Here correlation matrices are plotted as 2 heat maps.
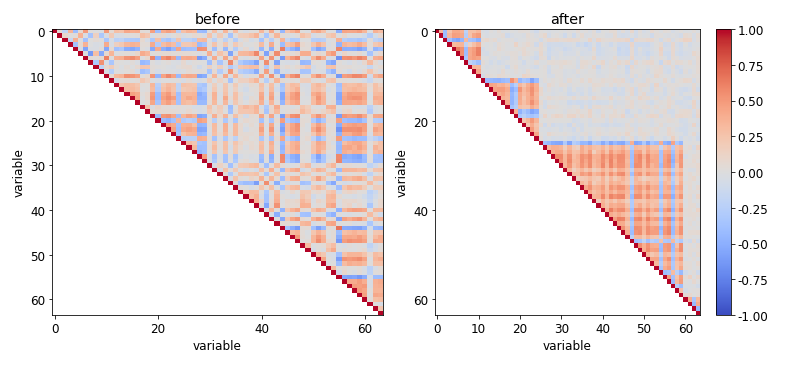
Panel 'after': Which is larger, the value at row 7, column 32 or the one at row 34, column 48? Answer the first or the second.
the second
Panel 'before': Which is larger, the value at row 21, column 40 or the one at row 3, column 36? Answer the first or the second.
the first
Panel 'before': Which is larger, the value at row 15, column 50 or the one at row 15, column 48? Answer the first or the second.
the first
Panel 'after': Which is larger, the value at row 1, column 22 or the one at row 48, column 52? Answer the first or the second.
the second
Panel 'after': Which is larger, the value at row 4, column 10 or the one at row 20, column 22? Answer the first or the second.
the first
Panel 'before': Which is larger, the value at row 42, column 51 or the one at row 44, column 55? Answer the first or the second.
the second
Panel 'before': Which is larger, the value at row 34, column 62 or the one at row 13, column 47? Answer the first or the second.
the second
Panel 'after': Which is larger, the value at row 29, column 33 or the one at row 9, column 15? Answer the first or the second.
the first
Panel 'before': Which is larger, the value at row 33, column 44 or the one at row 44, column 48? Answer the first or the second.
the second
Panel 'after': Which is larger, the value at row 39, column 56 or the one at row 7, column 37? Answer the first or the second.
the first
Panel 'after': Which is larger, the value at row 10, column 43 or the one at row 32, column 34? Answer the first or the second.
the second
